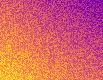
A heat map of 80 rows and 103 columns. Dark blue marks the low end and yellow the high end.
Ninth with the highest average: bottom left. Slope: up to the bottom left. Stripes: none. Mirror symmetry: none. Odd rows or columns: none.
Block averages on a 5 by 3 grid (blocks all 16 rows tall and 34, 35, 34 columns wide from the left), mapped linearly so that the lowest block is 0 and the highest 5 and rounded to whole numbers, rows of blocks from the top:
2 1 0 | 3 2 1 | 4 3 1 | 4 3 2 | 5 4 3
